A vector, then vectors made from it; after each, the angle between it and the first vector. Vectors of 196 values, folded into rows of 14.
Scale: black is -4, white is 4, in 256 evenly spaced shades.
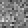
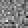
partly aligned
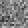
nearly opposite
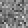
orthogonal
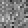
nearly parallel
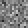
partly opposed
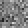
nearly opposite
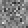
orthogonal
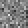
orthogonal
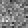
nearly parallel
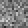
nearly parallel
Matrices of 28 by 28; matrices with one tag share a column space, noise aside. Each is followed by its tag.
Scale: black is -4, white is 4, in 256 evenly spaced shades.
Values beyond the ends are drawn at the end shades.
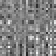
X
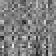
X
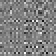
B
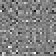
B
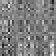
X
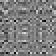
B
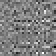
B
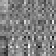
X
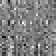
X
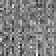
X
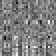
X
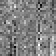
X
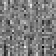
X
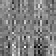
X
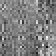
X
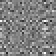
B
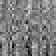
X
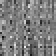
X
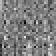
X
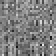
X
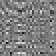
B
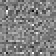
B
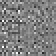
B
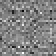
B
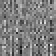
X
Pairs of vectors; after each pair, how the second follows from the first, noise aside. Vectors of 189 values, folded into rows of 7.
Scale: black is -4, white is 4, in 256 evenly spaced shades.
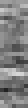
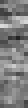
wrapped around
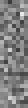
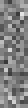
copied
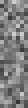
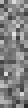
copied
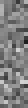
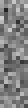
shuffled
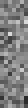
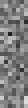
negated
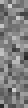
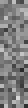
shuffled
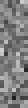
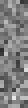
negated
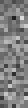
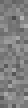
shrunk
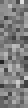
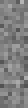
shrunk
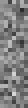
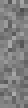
shrunk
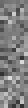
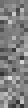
copied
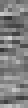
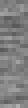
shrunk
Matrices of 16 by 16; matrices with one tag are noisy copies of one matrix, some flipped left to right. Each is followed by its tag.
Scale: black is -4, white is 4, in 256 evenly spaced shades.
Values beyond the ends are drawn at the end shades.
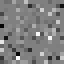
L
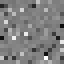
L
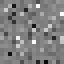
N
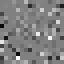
L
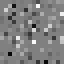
N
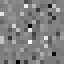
N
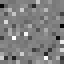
L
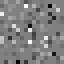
N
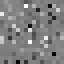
N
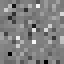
N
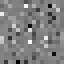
N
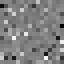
L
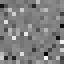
L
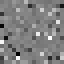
L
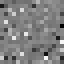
L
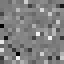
L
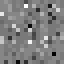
N
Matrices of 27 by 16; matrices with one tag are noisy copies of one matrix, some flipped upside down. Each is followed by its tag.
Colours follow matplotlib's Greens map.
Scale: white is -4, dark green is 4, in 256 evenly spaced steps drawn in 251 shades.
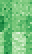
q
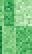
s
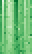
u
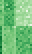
s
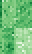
s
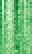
u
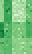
q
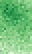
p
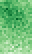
p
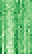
u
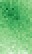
p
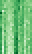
u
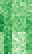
q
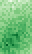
p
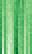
u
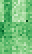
q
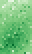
p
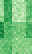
q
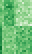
s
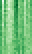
u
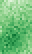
p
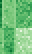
s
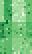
q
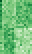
s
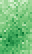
p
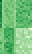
s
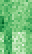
q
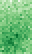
p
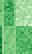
s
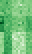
q
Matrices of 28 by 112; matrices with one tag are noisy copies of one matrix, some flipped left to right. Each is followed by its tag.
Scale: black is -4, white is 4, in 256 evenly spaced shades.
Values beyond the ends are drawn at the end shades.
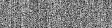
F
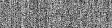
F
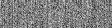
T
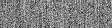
T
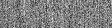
T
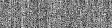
F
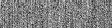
T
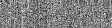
F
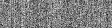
F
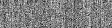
F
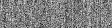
F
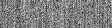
T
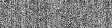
F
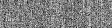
F
